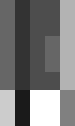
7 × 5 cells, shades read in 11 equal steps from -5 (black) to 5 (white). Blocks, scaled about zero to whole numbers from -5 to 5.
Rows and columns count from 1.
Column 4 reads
-2 -2 -1 -1 -2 5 5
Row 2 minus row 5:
0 0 0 0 0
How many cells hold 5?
4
